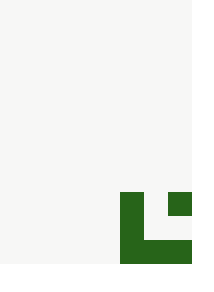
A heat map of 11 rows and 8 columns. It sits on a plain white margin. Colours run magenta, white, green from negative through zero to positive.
Values change most from cell to cell in the bottom right. In the bottom right lies a patch that is higher than the rest. The halves do not mirror each other. The bottom right is the ninth with the highest average.
